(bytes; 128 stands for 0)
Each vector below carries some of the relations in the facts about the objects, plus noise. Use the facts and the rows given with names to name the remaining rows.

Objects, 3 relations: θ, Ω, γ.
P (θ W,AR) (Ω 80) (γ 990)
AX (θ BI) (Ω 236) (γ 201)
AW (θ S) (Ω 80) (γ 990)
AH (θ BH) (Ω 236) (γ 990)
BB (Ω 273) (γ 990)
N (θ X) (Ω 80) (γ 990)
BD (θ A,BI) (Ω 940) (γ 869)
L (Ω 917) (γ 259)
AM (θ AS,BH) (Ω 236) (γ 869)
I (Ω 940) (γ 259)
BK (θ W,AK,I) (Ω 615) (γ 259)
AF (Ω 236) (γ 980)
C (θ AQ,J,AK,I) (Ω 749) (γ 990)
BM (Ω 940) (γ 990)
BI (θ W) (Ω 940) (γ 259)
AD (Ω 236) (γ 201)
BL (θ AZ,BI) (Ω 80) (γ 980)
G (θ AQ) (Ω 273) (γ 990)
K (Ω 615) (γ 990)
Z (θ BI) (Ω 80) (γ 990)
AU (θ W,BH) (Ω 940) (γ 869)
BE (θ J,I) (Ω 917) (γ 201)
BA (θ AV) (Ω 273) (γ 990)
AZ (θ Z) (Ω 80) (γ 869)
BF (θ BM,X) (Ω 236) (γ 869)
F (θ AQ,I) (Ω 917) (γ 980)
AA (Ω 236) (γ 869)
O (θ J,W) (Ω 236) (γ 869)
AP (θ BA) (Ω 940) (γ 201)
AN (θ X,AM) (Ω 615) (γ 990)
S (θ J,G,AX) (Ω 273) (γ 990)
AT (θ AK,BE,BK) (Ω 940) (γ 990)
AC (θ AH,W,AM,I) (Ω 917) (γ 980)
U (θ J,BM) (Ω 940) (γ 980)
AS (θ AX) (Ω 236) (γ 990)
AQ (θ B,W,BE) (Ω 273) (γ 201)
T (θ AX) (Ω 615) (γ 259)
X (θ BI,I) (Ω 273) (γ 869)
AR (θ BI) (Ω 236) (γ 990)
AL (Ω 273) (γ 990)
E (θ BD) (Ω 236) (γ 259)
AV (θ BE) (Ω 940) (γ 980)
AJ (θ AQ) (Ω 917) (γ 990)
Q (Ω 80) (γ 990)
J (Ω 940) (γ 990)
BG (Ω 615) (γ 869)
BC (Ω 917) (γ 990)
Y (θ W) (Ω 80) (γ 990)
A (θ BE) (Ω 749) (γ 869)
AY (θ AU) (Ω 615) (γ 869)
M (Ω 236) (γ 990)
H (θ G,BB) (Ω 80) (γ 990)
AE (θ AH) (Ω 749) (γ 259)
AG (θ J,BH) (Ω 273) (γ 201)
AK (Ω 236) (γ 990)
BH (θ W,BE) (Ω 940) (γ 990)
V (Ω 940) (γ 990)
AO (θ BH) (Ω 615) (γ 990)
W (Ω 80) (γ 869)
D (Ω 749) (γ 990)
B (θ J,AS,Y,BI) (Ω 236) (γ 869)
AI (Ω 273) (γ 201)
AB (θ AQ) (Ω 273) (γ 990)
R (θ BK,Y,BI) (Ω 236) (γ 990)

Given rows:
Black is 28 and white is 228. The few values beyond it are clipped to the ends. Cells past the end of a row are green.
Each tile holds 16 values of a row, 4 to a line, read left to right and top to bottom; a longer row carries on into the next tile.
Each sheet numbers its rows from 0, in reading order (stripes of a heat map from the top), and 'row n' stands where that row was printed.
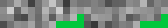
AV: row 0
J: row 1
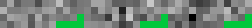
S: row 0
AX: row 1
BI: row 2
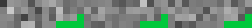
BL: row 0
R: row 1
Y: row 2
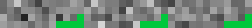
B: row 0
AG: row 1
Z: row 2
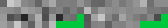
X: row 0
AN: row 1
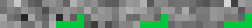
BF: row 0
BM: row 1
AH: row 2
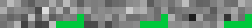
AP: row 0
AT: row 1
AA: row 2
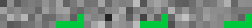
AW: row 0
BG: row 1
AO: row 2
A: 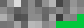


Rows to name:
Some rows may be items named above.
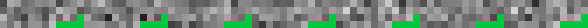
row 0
W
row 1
BF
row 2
BH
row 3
J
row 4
AV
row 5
N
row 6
U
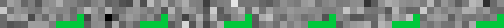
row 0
C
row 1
BK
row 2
BE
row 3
K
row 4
AC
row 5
BA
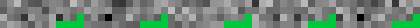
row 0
AM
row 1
E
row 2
BC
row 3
AZ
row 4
T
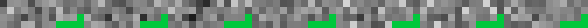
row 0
BL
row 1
AM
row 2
L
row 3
AS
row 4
AI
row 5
AQ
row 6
D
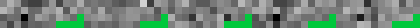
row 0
BI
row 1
AH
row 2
AM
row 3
I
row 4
AF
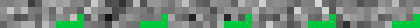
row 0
F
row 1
AE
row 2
BF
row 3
AQ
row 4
J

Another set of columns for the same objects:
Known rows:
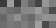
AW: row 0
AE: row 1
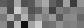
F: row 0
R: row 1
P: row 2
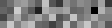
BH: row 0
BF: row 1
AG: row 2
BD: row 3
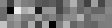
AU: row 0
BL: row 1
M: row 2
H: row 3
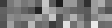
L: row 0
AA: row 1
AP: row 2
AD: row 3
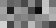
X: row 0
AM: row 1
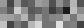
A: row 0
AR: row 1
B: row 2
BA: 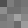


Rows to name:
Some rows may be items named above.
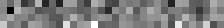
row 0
BD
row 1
Z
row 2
AP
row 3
AX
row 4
BK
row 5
C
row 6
AP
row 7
AH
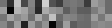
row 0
U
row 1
AF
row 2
T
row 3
AJ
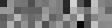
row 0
AI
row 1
AO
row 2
AF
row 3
BE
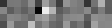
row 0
T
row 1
AU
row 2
BC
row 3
I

